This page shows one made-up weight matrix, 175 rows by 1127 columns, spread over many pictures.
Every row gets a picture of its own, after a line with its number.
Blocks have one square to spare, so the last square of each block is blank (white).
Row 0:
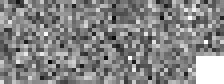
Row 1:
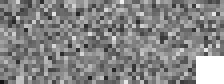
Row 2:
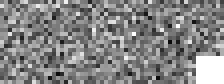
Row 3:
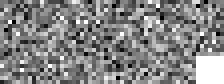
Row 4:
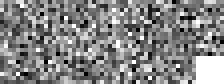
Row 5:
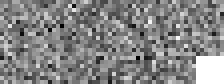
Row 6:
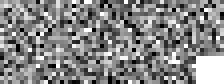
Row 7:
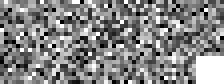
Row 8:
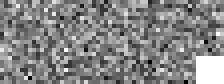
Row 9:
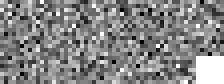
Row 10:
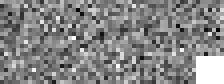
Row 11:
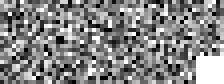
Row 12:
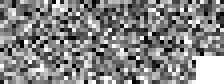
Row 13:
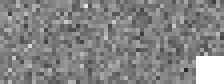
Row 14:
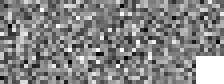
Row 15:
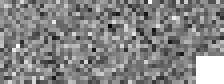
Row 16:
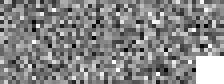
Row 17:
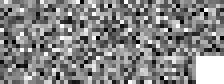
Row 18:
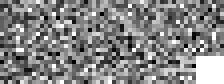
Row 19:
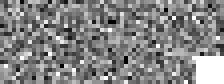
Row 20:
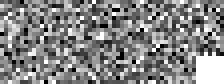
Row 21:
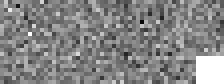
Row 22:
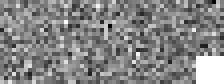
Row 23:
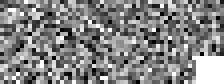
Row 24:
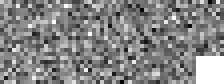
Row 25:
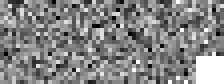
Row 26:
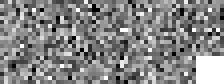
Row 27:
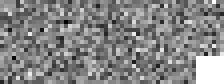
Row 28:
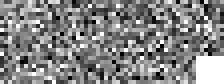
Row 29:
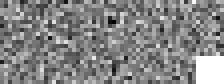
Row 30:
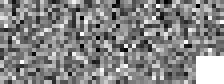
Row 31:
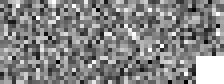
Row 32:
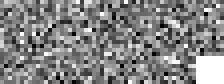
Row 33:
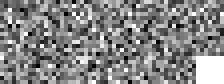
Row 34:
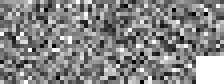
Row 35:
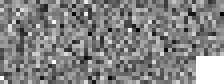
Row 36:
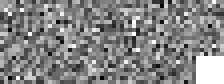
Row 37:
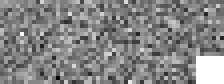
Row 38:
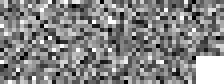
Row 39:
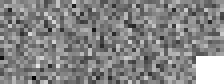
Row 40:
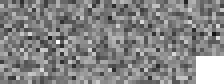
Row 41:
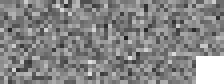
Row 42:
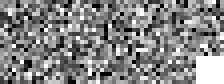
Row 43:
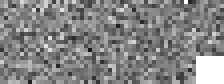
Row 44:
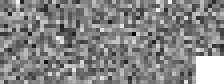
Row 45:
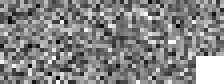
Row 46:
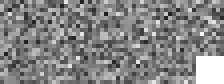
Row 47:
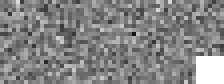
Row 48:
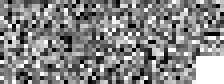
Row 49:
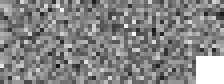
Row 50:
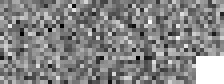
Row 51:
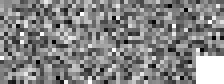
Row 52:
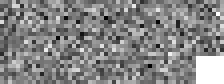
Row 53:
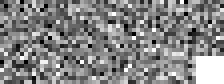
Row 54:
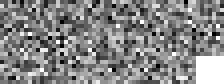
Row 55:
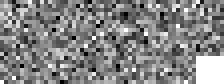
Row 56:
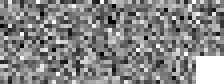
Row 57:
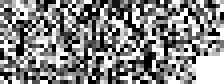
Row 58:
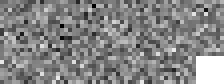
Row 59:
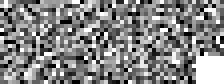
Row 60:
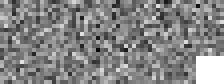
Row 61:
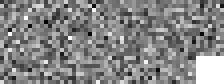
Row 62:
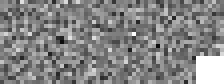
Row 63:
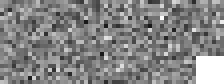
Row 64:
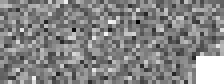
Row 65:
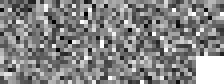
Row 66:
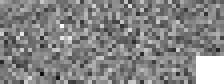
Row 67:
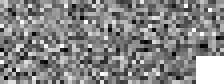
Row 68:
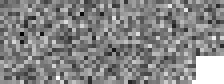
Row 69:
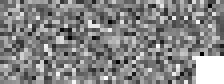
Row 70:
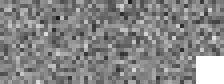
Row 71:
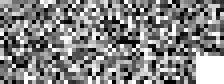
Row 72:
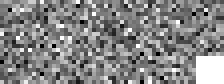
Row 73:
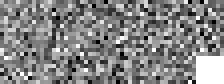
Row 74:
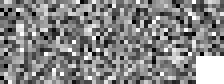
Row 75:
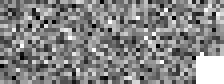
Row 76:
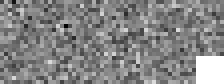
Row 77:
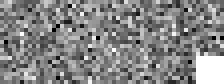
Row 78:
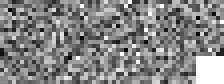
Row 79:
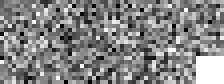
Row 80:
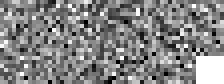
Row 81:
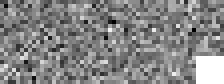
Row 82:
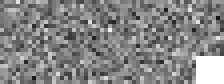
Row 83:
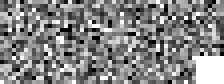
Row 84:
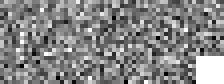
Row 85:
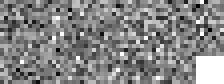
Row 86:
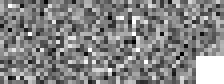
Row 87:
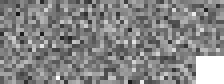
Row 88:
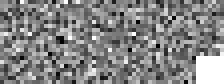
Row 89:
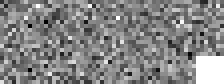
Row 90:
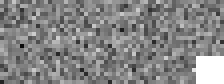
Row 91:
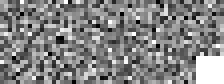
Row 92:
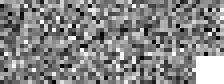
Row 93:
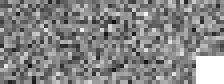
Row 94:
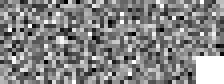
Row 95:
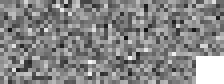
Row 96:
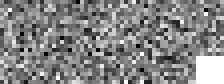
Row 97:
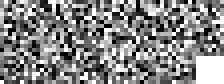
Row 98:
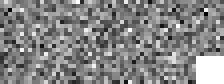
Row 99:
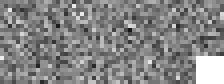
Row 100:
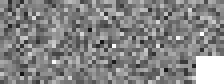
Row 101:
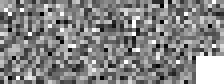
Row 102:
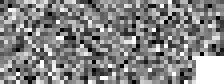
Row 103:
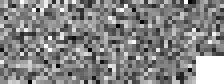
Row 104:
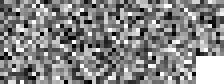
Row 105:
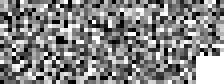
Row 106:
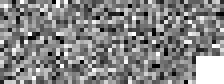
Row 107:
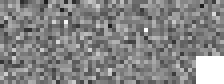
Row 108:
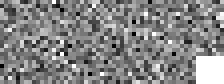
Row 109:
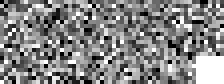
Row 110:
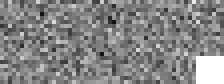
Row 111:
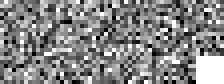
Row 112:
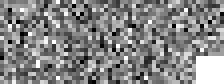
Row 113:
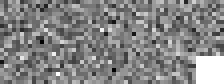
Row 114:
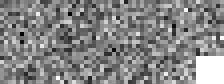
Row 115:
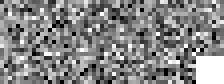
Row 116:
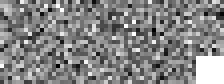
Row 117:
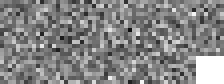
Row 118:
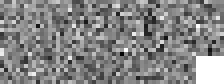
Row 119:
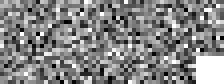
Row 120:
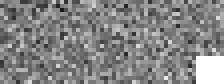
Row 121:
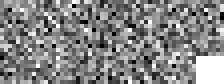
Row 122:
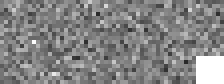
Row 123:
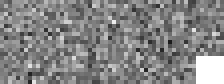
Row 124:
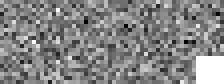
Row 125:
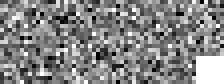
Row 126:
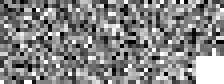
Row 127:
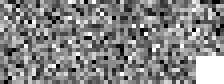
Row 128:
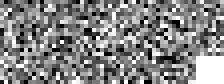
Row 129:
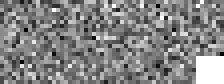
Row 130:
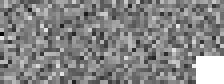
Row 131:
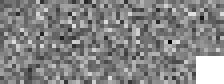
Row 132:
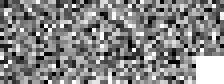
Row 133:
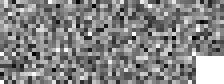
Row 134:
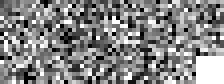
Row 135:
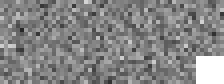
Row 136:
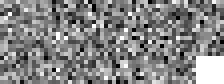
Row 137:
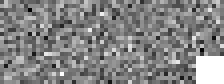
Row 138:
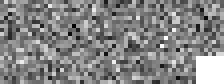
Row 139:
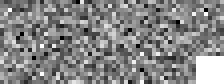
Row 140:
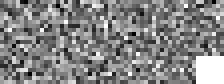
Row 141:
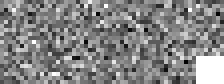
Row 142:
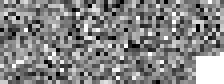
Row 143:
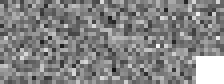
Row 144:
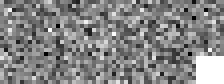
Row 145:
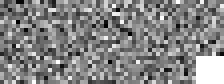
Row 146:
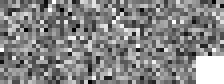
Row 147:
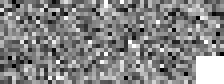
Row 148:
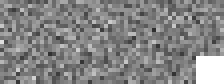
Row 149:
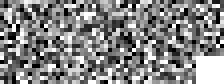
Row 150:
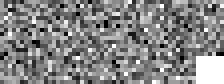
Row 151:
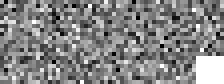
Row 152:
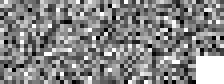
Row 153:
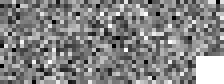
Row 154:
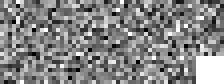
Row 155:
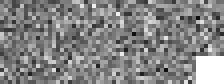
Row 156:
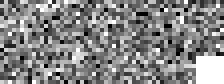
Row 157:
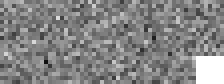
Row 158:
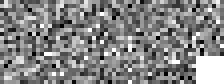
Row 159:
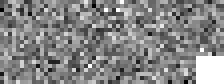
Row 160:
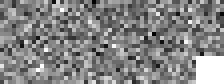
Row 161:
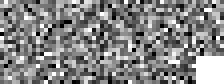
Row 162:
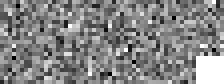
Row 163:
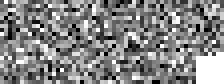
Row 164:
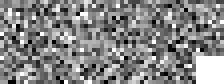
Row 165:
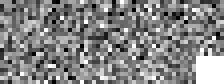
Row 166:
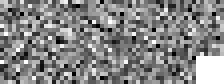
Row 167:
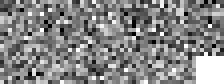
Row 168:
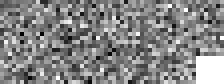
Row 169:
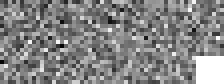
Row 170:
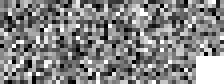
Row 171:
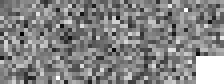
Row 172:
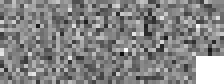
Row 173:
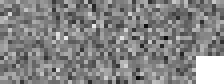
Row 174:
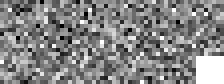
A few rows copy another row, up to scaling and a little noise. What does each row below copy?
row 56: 110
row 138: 163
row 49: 116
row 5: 50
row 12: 160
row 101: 36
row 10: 92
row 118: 172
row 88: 62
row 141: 122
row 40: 54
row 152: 111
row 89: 109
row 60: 30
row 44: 47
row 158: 137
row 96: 128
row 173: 136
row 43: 103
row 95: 41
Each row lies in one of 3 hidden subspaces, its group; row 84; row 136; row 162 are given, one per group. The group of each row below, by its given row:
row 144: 84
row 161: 84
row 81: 162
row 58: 84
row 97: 136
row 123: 162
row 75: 162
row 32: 84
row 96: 84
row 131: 84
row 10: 136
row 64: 162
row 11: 162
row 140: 162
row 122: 136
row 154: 136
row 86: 162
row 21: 136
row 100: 136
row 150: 136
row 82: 162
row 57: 84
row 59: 84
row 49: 162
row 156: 162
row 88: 162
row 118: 136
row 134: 84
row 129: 136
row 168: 84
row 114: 84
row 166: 162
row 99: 84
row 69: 162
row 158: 84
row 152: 84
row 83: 162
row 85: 136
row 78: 136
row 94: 162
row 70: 136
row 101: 162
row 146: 162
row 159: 136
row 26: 136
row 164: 84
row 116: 162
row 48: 84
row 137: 84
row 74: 84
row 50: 84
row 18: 84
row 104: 84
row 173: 136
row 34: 84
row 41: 162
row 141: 136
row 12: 162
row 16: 136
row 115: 84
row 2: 162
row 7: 84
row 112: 84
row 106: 162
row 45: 162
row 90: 136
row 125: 162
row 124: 136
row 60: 136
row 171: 84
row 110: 162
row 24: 162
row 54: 162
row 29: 162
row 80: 84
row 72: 84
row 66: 84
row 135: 84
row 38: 162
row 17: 84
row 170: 162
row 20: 136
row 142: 136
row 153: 162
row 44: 162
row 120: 162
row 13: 162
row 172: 136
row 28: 136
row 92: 136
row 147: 136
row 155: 136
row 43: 162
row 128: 84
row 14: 84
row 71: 84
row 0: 136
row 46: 136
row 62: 162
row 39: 84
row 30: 136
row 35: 84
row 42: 162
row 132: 84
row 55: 136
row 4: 136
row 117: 84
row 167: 162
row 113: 162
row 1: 136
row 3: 136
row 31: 136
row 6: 84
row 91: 162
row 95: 162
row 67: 162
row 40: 162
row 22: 162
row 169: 162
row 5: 84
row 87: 84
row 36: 162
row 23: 162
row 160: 162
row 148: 162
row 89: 162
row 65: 84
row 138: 136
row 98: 84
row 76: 136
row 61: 162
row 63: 136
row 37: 84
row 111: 84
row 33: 84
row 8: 136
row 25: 136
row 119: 84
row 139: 84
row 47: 162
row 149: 84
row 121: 84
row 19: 162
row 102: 162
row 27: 162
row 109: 162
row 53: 162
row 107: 162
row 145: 136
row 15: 162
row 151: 136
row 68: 84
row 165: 136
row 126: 162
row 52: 136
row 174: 84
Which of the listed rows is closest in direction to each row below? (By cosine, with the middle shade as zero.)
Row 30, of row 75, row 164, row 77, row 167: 75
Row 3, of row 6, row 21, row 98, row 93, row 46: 46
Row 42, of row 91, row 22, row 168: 91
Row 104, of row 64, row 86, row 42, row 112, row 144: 112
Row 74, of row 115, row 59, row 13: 59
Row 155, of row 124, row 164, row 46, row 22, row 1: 46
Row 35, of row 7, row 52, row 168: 7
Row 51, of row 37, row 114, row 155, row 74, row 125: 37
